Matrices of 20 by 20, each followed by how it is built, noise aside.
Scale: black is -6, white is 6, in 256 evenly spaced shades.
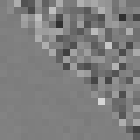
upper triangular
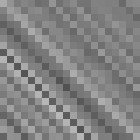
Toeplitz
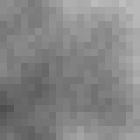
smooth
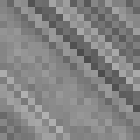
Toeplitz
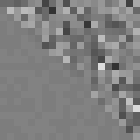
upper triangular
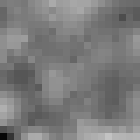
smooth
